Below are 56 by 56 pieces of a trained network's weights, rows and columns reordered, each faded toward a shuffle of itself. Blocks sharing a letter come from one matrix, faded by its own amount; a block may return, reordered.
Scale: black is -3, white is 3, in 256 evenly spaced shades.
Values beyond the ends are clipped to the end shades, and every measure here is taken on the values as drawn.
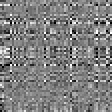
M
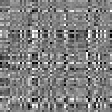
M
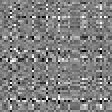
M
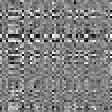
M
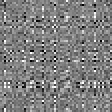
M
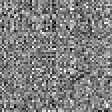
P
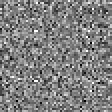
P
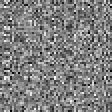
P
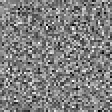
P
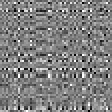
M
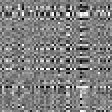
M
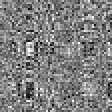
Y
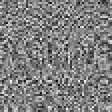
Y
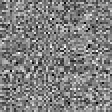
Y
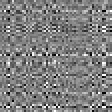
M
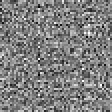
Y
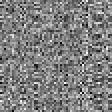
Y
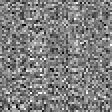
P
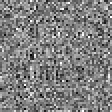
P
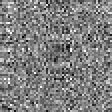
P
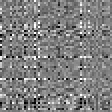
M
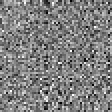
P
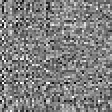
Y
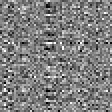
Y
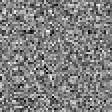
P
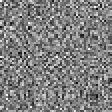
Y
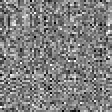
P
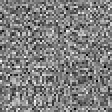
Y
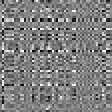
M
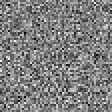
Y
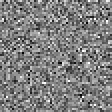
P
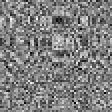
Y
